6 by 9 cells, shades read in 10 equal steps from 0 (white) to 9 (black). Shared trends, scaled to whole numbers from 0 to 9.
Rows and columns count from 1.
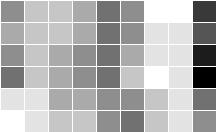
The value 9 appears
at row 4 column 9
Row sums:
27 27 31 31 24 21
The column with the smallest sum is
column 8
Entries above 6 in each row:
1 0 1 1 0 0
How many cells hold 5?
7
